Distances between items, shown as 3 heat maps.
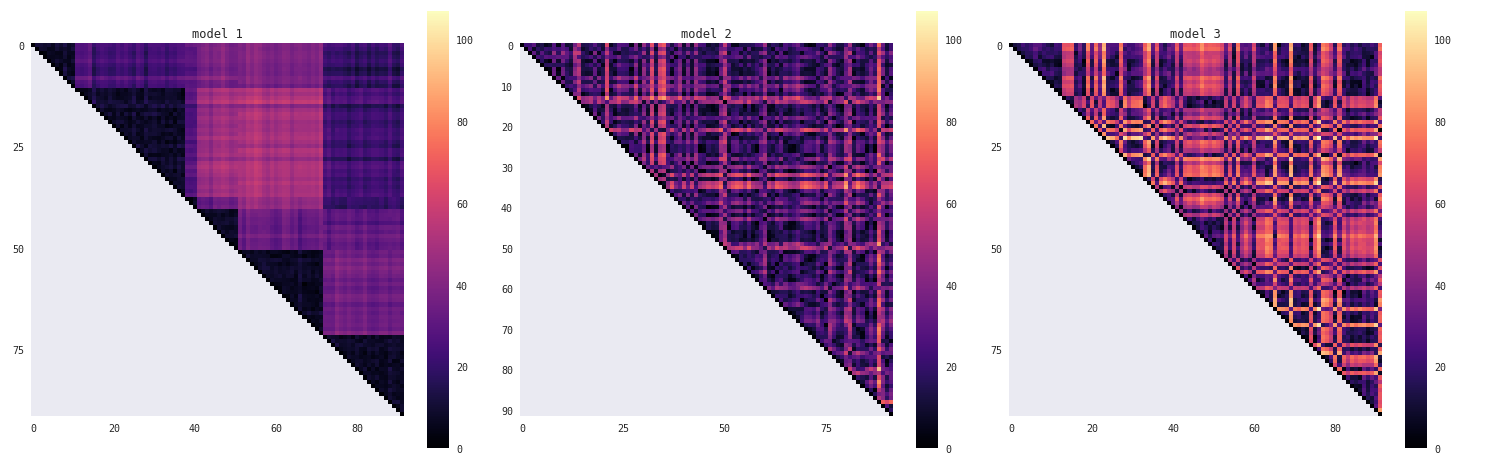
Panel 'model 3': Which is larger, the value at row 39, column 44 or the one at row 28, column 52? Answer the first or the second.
the second
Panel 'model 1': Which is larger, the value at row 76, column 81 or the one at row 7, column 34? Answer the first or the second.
the second
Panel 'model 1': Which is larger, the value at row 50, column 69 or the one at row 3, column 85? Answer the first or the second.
the first
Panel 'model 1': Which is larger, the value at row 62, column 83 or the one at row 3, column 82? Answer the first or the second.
the first
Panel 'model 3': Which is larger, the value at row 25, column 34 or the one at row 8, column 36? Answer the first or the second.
the first
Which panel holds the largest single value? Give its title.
model 3
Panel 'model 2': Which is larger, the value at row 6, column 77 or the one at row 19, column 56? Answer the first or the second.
the first
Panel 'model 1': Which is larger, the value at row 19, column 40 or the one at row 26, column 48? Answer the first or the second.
the second
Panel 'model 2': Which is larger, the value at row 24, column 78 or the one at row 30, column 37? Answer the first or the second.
the second
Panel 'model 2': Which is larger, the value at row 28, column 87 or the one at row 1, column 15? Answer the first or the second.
the first
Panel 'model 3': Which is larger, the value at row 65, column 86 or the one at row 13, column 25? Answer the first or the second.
the first
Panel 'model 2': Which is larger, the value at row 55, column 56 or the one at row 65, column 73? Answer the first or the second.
the second
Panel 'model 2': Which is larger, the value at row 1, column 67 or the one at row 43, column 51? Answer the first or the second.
the second
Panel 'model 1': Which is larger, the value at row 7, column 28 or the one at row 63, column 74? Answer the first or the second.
the second
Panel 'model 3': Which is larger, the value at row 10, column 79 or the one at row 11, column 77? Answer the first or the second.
the second
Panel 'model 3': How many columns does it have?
92
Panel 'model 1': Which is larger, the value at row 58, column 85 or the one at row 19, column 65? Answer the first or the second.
the second
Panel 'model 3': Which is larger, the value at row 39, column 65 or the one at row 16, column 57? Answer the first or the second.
the first
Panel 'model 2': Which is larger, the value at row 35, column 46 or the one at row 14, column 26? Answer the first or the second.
the first
